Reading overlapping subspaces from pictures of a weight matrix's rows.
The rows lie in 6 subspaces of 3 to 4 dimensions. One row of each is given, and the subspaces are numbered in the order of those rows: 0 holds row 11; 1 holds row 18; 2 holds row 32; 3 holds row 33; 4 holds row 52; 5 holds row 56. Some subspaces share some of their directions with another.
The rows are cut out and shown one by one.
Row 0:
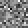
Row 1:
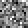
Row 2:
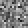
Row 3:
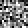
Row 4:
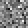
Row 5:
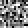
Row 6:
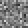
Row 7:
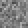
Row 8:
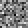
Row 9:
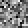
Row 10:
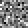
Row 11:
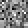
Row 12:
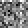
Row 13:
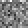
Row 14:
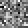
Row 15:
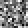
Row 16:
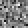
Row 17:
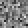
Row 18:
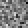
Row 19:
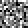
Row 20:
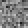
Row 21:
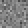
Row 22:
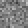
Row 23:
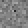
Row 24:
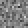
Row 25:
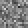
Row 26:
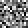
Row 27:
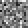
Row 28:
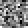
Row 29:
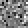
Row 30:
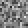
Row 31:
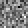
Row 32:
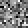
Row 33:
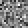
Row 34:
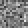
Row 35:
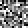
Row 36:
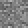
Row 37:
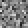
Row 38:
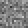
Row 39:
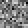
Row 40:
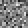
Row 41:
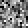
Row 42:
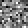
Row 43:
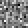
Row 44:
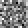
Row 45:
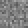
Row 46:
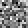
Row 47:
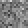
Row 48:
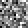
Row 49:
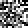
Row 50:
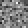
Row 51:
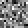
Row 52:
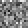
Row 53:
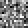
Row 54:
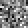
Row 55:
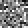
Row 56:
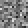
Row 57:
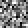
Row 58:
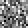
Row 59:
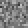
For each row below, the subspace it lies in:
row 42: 5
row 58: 2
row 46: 5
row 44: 5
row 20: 5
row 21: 2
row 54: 0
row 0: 2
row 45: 3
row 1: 0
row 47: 4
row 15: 5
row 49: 4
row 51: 0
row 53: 3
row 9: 2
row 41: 2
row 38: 3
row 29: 1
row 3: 5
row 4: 2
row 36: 4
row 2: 0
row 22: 0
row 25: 0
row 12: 4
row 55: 4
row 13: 4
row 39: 0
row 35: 0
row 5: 3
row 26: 2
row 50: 5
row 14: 2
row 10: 3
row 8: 3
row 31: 2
